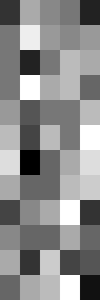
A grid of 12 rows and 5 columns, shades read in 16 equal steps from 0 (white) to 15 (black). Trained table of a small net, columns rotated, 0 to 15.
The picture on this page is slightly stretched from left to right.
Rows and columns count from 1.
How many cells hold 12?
3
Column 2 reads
5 1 13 0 10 11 15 9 7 9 12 5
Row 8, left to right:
5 9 9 4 3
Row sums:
45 28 38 26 36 27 33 30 35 39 41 32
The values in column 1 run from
2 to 12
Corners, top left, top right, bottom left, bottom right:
12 13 9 14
